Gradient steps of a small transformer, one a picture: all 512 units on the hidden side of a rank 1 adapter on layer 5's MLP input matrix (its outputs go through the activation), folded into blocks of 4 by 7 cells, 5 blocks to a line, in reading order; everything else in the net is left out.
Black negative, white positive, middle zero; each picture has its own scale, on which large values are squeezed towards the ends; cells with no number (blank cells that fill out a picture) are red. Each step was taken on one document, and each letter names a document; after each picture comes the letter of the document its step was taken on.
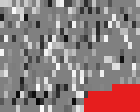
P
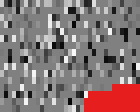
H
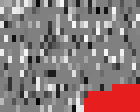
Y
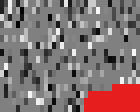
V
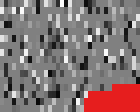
H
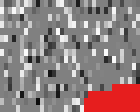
Y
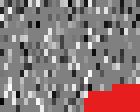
V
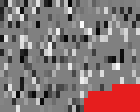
P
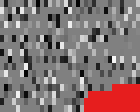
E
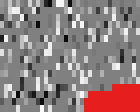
P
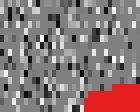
E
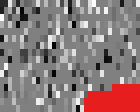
V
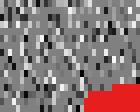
E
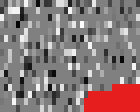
V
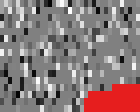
P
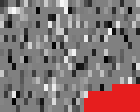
H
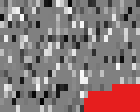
P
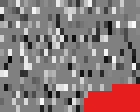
E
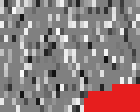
Y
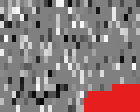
P
